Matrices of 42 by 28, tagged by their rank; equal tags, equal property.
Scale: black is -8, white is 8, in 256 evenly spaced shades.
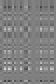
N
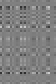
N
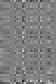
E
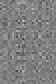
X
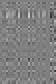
E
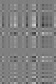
N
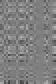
E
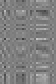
E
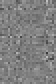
X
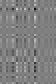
N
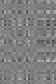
E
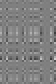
N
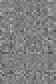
X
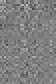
X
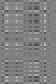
N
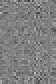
X
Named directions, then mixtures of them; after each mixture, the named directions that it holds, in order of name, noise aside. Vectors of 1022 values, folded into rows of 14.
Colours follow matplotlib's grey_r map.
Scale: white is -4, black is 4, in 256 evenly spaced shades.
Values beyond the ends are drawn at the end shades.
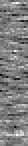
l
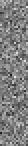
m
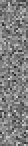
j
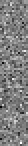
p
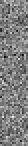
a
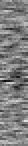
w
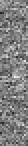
m, w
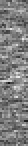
j, w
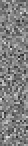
a, j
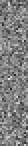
j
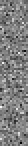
p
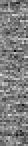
j, l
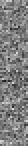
m, w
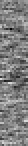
w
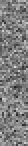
j, p, w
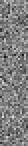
a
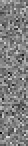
a, j, m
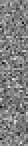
p
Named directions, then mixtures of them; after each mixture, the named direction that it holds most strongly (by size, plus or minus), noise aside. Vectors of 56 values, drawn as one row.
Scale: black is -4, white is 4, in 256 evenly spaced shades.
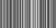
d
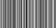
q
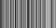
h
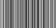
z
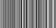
q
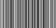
z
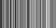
h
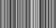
d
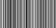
q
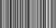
d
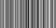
z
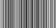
z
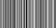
q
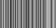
h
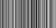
d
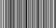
z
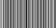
z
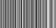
q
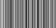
z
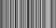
h
